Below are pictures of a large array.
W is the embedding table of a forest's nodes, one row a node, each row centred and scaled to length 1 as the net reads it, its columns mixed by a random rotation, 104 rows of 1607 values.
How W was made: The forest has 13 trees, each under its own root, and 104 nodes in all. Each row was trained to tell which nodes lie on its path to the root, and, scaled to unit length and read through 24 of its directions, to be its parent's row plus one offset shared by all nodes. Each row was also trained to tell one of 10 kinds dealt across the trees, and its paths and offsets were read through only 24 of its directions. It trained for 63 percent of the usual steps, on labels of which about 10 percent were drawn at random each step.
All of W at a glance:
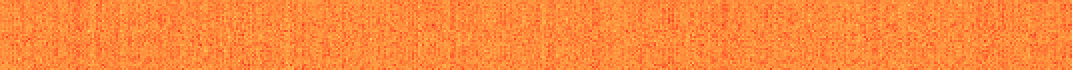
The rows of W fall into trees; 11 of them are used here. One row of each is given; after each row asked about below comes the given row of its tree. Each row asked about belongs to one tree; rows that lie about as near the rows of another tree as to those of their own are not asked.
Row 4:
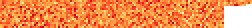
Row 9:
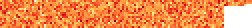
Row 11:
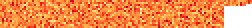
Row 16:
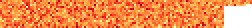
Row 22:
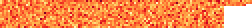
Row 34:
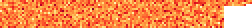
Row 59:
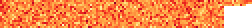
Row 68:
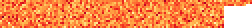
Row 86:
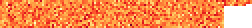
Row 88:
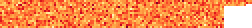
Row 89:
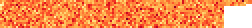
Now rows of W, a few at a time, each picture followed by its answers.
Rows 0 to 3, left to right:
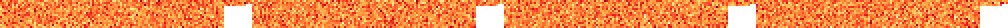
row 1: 9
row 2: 16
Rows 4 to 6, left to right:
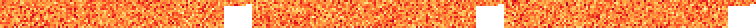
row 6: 68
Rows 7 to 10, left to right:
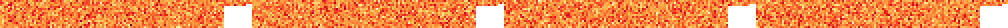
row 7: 86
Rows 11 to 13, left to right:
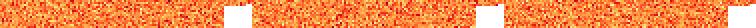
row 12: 86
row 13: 88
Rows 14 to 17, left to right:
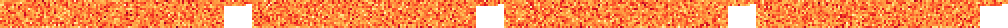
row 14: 88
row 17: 9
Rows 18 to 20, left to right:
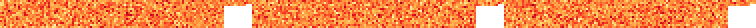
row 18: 88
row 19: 86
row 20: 9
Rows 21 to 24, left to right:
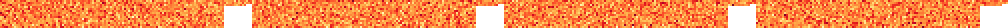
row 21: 16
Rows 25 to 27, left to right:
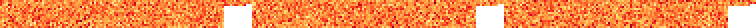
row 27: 88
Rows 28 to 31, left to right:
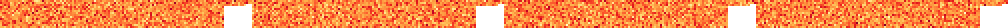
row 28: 88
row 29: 68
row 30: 89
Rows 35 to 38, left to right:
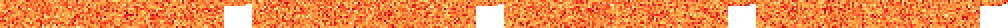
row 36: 4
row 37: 86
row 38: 86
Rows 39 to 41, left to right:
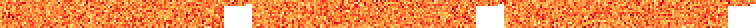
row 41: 86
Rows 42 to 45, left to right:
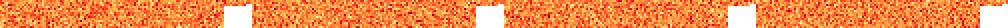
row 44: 16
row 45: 9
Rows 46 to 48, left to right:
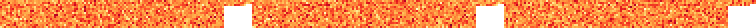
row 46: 9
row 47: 9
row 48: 11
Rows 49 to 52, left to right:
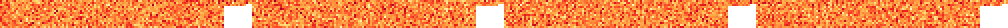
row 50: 16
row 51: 88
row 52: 68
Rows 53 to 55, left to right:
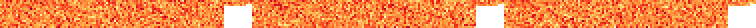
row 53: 59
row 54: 16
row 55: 89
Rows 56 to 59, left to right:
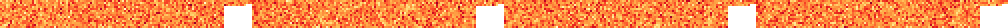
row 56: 9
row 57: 68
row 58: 59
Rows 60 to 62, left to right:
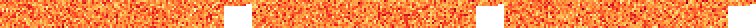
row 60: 86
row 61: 86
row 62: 59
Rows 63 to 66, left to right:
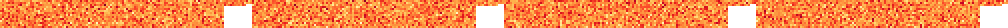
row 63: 22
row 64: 89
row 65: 4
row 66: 16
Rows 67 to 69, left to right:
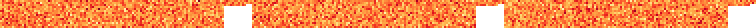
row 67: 22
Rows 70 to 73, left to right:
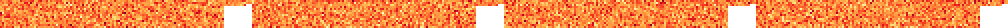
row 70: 16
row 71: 22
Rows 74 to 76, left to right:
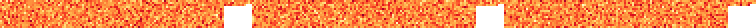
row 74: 9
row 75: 16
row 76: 86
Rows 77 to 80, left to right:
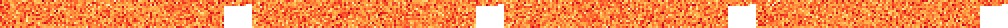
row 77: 88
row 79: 9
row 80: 88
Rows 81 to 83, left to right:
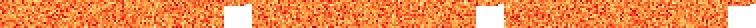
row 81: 34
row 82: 86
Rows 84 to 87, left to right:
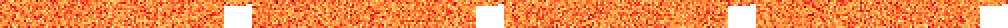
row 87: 34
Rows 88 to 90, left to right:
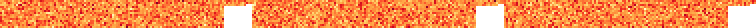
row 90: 11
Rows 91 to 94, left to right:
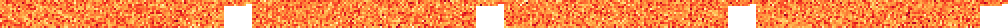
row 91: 68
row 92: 88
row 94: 88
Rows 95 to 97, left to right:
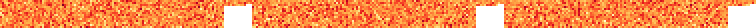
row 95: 59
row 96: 9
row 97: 4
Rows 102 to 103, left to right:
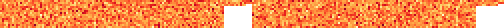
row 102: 59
